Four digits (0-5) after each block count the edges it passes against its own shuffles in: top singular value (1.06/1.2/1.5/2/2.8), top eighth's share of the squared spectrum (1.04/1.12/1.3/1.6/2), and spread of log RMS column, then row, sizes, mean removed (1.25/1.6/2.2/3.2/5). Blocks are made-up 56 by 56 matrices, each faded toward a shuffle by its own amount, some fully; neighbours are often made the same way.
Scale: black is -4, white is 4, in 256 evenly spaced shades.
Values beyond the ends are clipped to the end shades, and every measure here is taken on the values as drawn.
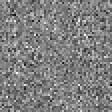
3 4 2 1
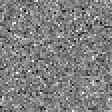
0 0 0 0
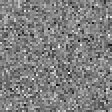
0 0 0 0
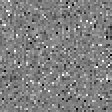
2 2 0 0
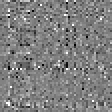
4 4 2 2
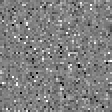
2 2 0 0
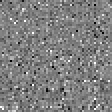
3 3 1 1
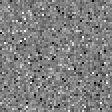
0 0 0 0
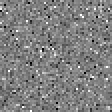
0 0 0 0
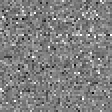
1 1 0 1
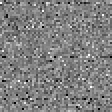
1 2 0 2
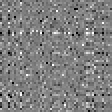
4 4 2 2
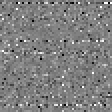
2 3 0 2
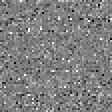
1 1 0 2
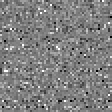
1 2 0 2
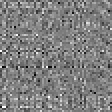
4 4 2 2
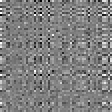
5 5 3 3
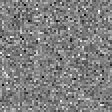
3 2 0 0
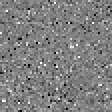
1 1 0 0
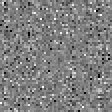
3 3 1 0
